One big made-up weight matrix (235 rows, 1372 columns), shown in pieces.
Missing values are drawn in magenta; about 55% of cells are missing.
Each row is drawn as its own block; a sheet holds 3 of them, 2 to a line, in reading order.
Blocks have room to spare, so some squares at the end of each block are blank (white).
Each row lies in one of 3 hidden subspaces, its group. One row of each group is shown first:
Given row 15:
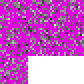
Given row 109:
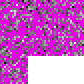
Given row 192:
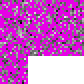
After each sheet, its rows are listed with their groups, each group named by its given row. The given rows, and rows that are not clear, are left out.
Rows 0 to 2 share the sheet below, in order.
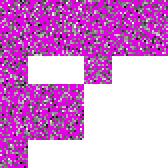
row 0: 192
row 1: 192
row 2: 15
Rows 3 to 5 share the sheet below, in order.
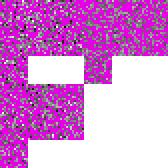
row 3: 109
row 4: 15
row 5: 109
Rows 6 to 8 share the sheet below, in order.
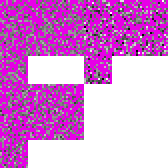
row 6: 192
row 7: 109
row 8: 109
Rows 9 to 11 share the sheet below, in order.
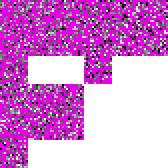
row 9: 192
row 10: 15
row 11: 192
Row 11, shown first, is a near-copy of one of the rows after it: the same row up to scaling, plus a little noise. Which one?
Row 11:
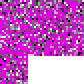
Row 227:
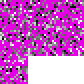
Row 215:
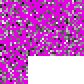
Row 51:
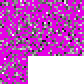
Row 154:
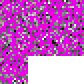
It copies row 51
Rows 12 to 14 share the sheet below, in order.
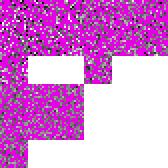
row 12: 109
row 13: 109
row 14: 109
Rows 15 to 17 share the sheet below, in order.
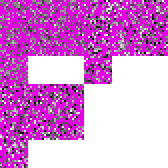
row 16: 109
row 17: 192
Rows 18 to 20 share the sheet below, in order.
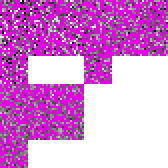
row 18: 109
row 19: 15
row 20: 192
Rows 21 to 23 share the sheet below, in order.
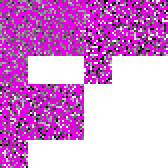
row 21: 15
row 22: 15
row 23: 109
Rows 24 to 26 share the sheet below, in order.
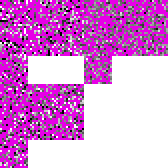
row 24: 192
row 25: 192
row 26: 109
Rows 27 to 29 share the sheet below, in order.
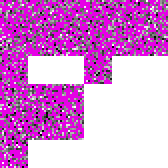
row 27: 192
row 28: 109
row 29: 15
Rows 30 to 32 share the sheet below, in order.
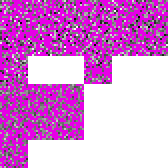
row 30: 192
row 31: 109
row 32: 109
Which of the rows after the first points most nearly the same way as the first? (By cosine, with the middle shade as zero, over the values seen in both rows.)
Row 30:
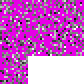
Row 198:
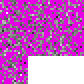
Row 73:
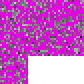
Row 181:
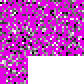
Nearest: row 198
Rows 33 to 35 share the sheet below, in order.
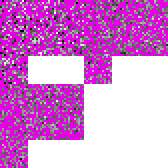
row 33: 109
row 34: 109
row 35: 192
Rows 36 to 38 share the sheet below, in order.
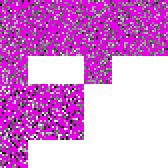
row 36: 109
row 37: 15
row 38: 109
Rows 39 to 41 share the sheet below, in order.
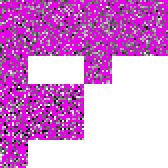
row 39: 192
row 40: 109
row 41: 15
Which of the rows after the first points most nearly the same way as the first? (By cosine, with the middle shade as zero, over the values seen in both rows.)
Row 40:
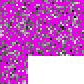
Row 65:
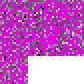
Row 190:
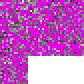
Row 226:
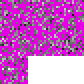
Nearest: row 226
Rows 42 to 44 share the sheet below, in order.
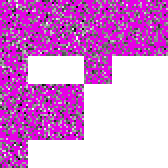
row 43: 192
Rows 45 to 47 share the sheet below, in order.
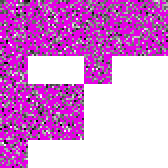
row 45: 109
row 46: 192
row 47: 192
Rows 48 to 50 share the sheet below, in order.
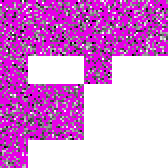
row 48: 109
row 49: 15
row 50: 109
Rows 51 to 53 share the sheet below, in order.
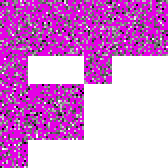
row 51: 192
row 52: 15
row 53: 15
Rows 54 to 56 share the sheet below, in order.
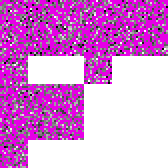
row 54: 109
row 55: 15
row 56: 109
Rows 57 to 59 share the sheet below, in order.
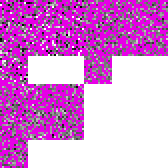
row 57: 192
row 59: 109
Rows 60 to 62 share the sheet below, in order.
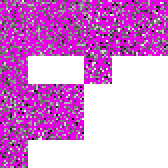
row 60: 109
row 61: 109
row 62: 192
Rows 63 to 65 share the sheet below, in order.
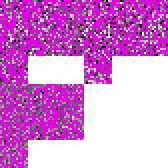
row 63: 109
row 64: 109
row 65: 192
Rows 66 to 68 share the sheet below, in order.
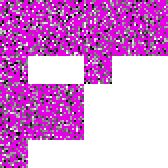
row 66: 192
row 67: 109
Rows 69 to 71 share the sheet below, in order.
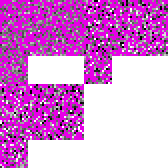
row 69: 15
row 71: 192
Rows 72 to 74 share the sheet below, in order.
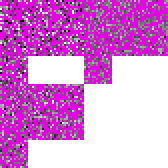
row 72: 192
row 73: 192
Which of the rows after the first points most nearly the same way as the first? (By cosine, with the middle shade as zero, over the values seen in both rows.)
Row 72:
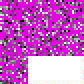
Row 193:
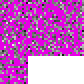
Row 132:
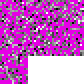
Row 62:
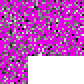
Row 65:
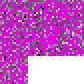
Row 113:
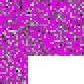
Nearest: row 65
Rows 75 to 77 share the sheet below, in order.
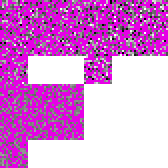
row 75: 192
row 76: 192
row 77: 109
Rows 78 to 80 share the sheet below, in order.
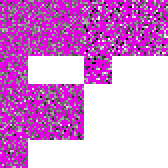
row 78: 192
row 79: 109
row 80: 192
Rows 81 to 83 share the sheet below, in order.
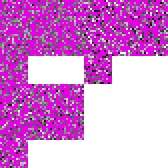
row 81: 15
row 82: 109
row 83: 15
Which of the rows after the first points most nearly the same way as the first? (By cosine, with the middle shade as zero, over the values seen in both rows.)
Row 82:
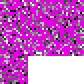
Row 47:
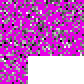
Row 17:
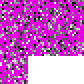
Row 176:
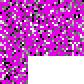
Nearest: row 47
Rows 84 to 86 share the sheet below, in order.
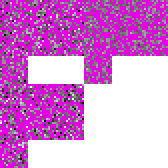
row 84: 192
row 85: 192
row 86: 192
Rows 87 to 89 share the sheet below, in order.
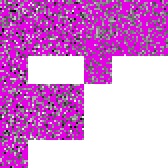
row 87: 109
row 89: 109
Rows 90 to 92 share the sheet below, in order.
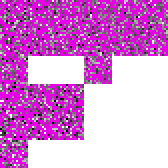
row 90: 109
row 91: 192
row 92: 192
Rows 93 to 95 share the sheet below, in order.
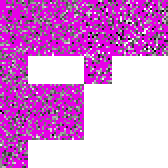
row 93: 15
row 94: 192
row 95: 109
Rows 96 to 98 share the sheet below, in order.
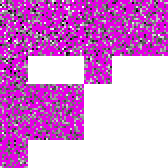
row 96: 109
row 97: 192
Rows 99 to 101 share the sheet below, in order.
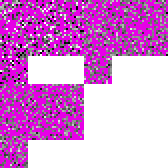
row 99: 15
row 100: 15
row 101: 192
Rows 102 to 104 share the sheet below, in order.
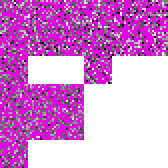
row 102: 192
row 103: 192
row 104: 192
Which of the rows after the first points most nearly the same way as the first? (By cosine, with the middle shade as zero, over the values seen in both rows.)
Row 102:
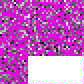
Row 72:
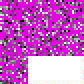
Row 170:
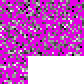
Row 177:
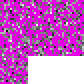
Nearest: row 177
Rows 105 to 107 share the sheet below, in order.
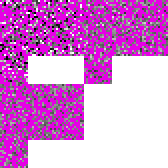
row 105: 192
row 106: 192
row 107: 109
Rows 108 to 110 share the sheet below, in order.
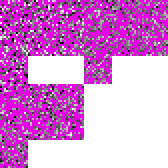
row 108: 109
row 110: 15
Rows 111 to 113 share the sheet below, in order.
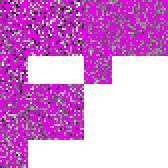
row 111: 15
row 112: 15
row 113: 15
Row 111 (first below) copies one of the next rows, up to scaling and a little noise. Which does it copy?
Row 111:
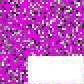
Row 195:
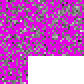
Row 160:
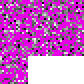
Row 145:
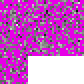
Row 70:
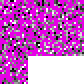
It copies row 145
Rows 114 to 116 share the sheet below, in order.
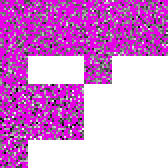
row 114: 109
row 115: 109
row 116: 109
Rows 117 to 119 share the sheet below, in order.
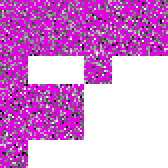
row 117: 15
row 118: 15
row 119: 109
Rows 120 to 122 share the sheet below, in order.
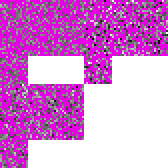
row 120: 192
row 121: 109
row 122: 109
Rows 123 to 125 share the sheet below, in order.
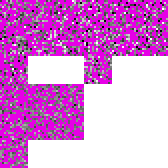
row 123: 192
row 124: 15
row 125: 15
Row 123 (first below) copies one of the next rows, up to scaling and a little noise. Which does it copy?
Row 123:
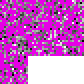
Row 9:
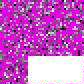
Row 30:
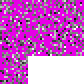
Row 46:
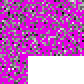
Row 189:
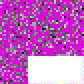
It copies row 46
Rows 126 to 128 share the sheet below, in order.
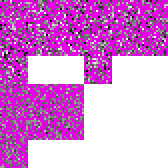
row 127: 109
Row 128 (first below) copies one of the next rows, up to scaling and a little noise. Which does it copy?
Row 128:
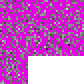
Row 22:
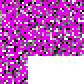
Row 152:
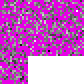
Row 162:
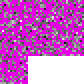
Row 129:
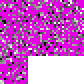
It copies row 129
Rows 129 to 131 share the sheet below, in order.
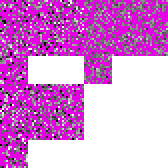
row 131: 109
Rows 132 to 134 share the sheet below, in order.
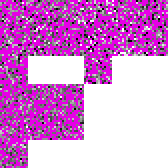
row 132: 15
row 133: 109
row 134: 192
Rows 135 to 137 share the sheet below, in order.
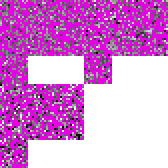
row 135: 109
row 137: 192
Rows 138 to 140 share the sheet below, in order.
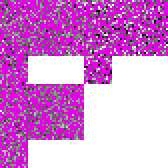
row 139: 109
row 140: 109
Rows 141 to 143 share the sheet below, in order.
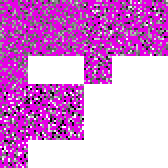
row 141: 109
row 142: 109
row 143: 192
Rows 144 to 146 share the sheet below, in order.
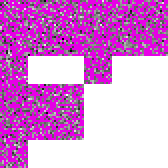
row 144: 15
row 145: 15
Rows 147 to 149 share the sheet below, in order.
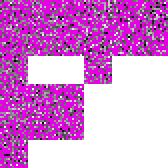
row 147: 15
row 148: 192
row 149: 192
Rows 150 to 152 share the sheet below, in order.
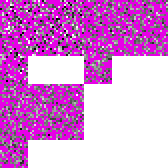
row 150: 192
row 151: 15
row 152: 15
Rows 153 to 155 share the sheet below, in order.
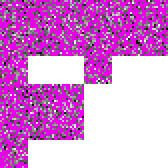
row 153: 109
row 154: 192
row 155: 109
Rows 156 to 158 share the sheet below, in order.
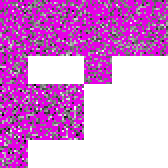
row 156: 109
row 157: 15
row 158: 192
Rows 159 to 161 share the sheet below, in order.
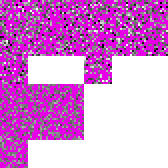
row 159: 109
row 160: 15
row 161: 192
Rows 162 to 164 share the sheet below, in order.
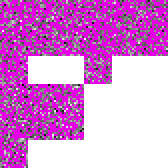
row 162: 15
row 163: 192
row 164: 109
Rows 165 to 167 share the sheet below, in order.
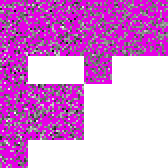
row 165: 109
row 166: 15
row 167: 192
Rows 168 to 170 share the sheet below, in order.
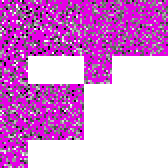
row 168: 109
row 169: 109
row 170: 109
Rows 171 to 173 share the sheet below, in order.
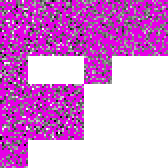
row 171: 109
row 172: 192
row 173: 192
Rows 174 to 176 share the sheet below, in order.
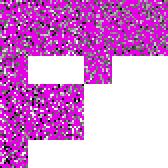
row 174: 192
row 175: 109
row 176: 109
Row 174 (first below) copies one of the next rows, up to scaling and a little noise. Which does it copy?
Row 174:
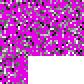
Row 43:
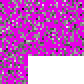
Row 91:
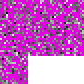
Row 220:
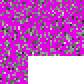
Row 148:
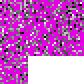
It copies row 220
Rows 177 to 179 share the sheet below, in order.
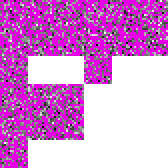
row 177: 192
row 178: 192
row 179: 192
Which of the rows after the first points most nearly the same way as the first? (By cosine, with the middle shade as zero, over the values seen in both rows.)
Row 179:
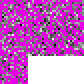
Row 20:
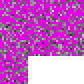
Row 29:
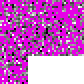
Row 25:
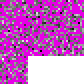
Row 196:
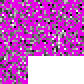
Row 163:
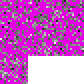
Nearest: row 196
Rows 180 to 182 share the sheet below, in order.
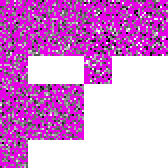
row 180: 15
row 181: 192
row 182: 15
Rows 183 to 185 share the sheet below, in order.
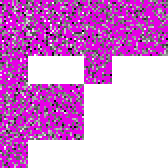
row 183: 15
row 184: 192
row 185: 109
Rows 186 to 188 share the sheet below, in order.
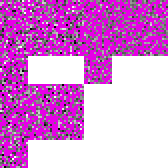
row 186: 109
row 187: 109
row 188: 109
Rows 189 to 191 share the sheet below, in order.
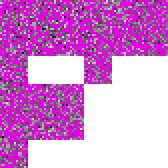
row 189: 192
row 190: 109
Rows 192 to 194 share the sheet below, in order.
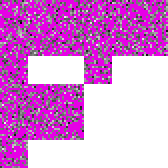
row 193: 15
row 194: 15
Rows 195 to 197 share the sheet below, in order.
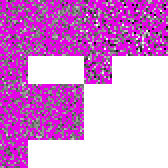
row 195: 15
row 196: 192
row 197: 109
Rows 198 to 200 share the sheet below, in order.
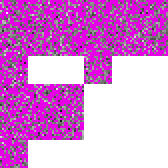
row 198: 192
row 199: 192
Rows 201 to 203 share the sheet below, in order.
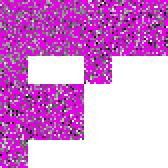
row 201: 109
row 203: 15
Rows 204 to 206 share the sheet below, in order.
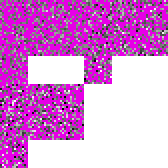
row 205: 15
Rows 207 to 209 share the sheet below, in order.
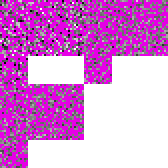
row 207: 192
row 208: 109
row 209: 109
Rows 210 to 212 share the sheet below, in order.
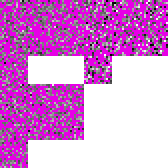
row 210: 109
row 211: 192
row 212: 109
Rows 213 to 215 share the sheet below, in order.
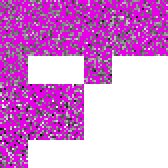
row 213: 192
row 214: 192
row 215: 192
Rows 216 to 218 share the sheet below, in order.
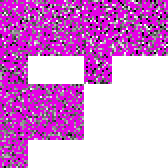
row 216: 192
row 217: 109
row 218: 15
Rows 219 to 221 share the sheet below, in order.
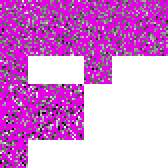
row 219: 109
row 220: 192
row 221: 192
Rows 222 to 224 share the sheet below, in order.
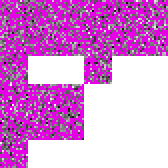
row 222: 109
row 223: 109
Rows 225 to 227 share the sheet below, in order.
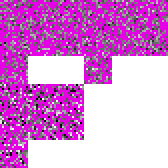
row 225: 192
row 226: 192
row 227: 192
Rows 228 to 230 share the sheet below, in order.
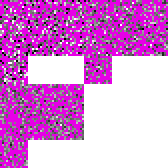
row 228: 109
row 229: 192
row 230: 15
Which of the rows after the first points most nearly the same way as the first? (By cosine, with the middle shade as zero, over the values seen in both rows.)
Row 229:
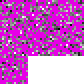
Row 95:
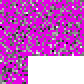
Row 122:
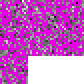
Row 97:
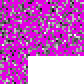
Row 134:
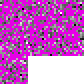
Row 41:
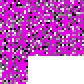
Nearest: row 41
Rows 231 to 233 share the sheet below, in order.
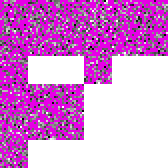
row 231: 192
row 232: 109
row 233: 15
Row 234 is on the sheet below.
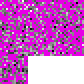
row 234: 109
